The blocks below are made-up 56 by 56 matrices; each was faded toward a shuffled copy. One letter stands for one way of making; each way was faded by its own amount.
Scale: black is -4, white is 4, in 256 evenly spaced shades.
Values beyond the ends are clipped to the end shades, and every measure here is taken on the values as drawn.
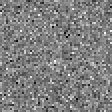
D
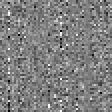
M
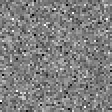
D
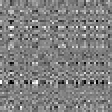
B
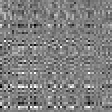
B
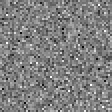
D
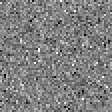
D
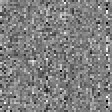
M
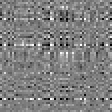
B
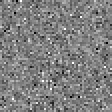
D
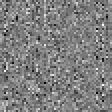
M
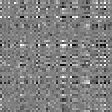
B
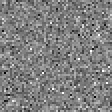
D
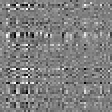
B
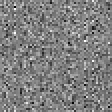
M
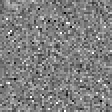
D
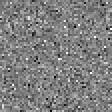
D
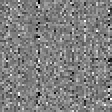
M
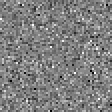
D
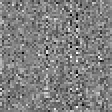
M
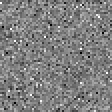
D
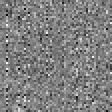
M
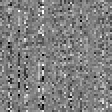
M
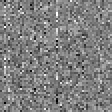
M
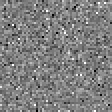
D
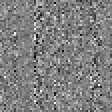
M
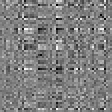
B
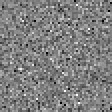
D
